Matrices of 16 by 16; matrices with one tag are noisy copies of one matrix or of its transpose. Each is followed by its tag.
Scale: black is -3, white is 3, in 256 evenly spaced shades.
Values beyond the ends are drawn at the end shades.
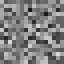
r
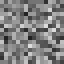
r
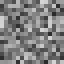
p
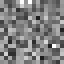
p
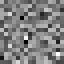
r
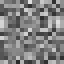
p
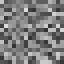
r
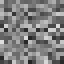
r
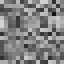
p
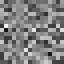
r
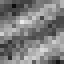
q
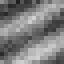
q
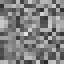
p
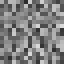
r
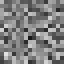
r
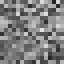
p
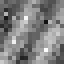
q
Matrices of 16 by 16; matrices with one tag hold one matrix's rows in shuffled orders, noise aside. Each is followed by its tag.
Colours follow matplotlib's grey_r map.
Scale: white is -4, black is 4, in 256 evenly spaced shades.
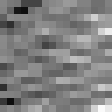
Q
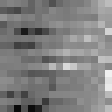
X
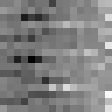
X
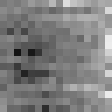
X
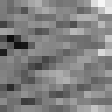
Q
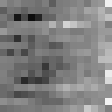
X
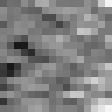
Q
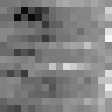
X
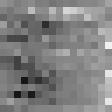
X
